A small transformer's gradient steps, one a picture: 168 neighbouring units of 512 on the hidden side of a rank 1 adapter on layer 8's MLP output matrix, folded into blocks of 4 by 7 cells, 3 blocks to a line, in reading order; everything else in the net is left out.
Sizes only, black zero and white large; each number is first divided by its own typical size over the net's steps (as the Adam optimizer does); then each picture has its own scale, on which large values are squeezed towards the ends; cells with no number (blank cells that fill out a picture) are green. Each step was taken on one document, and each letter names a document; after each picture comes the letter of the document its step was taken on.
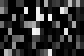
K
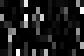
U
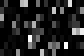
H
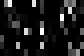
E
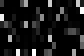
U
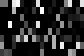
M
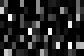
K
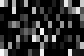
M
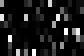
U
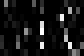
E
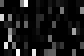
U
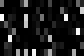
U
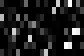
H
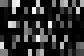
M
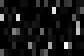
H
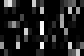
E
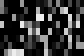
K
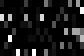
U
